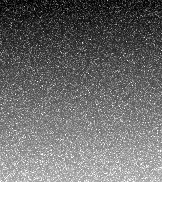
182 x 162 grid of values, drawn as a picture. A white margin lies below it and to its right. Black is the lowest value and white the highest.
Stripes: none. Grain: fine. Slope: up to the bottom.
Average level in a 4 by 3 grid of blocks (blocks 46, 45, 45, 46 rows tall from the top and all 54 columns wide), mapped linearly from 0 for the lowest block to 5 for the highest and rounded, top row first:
0 0 0 / 2 2 2 / 3 3 3 / 5 5 5
